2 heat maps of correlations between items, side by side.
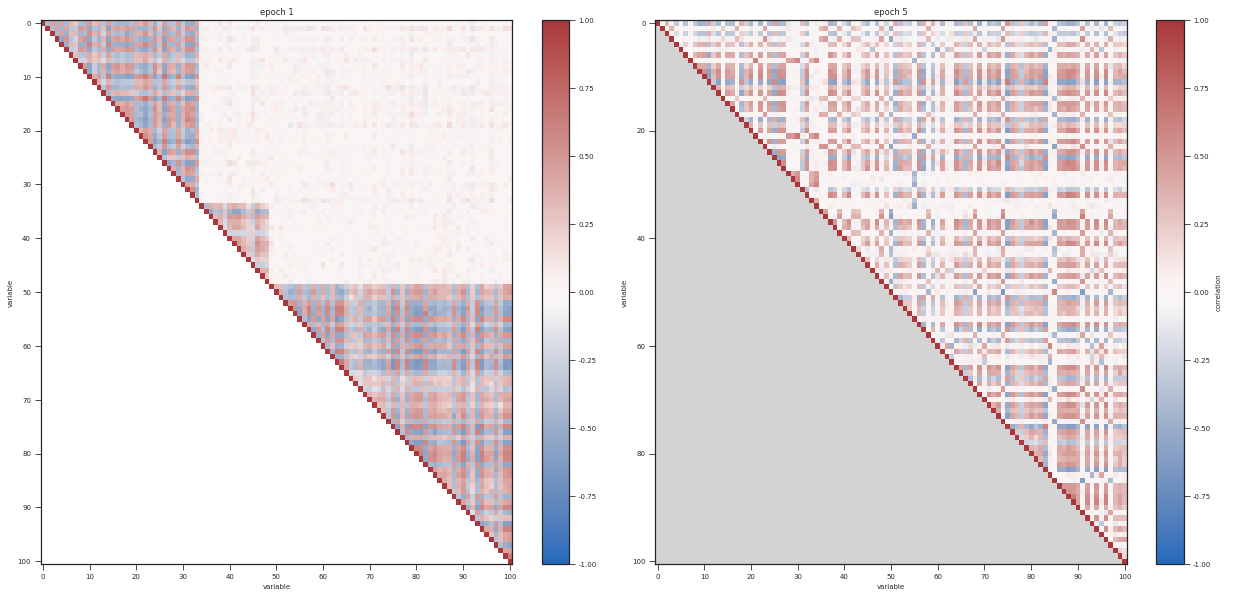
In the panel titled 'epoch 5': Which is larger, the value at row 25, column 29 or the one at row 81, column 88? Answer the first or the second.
the second
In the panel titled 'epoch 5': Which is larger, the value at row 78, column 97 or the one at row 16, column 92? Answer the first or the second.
the second
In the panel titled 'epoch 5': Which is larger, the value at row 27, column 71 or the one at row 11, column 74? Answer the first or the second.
the first
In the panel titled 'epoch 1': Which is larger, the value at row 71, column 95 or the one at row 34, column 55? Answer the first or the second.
the first
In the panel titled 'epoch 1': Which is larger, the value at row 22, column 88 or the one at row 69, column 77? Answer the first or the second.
the second
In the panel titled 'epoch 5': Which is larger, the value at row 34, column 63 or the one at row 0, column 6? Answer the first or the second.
the first
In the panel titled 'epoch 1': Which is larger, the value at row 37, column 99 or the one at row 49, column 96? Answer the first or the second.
the second
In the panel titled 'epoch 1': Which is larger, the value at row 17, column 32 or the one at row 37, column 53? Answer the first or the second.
the first
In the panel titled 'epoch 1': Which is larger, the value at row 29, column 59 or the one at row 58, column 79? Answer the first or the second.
the second
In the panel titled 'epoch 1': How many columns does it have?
101
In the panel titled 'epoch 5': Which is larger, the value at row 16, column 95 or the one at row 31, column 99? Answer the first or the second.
the first
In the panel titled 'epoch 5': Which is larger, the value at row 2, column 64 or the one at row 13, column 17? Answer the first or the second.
the second
